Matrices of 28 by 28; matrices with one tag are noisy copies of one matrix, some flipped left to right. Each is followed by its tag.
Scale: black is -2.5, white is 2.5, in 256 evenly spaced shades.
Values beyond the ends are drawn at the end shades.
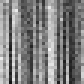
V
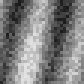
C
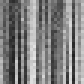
V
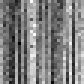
V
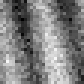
C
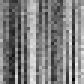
V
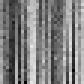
V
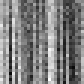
V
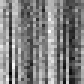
V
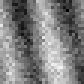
C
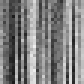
V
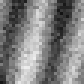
C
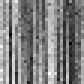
V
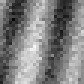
C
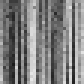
V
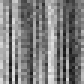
V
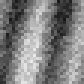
C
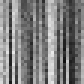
V
